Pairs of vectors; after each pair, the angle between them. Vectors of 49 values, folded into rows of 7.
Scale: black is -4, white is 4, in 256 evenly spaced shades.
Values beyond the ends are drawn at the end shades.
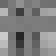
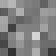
partly opposed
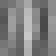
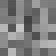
partly opposed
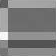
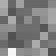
orthogonal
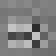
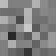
partly aligned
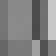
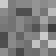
orthogonal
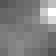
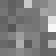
partly aligned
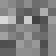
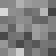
orthogonal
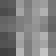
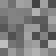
orthogonal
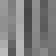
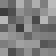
orthogonal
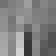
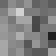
partly aligned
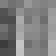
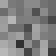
partly opposed
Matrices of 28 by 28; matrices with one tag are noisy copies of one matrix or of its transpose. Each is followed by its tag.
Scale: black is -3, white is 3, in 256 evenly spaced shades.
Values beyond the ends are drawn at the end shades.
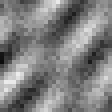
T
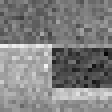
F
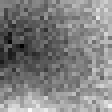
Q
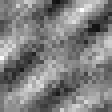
T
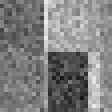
F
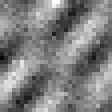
T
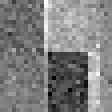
F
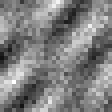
T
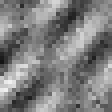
T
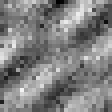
T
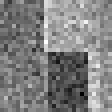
F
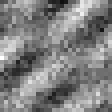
T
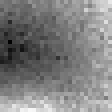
Q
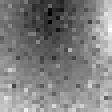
Q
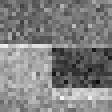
F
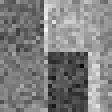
F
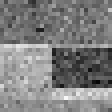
F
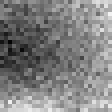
Q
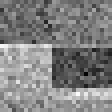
F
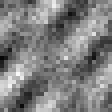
T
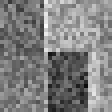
F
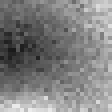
Q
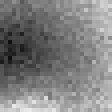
Q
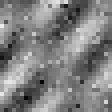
T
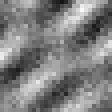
T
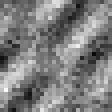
T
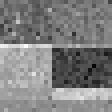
F
